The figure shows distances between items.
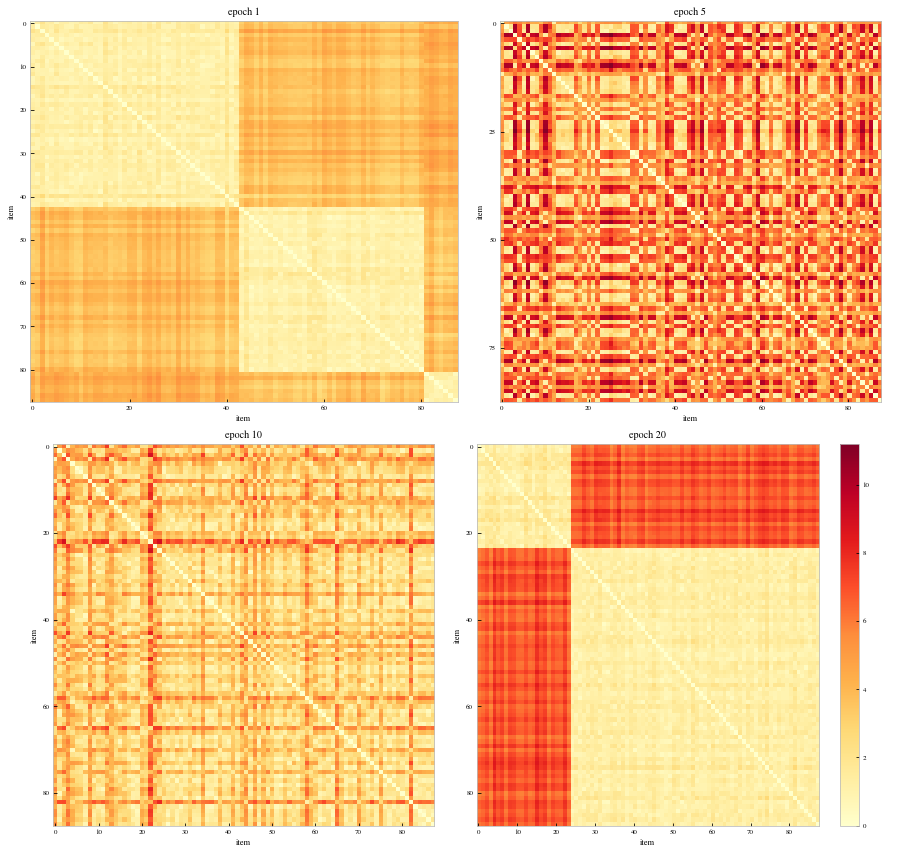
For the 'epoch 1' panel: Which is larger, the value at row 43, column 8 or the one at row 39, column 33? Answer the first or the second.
the first
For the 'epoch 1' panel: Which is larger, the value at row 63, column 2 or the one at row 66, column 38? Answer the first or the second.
the first
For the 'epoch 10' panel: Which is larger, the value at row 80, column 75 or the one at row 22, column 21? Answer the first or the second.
the first
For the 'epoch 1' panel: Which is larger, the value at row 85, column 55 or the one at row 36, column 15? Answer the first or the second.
the first
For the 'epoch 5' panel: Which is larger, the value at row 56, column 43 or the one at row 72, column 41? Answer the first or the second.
the first
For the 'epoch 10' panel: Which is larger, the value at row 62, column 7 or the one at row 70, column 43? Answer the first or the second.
the second
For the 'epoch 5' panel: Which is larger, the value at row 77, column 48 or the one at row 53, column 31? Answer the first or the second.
the second
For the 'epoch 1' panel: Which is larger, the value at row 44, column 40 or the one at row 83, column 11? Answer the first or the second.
the second
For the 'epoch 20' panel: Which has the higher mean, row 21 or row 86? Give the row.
21
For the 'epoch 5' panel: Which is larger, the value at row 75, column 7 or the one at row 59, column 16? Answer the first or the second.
the second
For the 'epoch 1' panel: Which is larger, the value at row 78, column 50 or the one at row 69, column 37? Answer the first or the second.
the second
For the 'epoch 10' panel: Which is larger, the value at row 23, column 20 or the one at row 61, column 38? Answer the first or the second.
the first
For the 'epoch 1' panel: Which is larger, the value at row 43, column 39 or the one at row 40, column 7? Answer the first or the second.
the first
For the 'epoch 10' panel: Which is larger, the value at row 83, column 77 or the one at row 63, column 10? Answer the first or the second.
the first
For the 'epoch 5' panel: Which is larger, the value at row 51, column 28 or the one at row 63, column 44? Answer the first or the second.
the second
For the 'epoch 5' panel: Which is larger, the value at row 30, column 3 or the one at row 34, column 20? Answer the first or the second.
the first
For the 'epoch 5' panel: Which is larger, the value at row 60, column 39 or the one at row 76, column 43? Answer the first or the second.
the first
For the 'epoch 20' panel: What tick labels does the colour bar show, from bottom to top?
0, 2, 4, 6, 8, 10
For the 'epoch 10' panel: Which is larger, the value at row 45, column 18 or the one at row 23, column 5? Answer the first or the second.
the second
